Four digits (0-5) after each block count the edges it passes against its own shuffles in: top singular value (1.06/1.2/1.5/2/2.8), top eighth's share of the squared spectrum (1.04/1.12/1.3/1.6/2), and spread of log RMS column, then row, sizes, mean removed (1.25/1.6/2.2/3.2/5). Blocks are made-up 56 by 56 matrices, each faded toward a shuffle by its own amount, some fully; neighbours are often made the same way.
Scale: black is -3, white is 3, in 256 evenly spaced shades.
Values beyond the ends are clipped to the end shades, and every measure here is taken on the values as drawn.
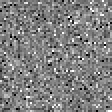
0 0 0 0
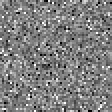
2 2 0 1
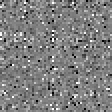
2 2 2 2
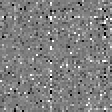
2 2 1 1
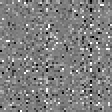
4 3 2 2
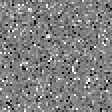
0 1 0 0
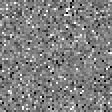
1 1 0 0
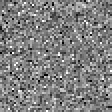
0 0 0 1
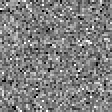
0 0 0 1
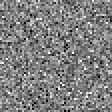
0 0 0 0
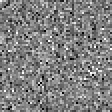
0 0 0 0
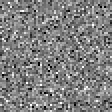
0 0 0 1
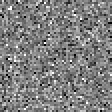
0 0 0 0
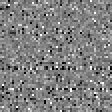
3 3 1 2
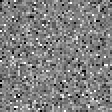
1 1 0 0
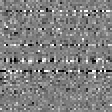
4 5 1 3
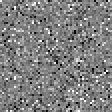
0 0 0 0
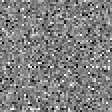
2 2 0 1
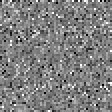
2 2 0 1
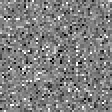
2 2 1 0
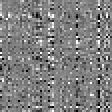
4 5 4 3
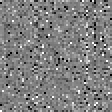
3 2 1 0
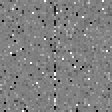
3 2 1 0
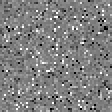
1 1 0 0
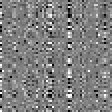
5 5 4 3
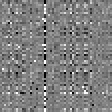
5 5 3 2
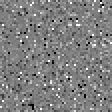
1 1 0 0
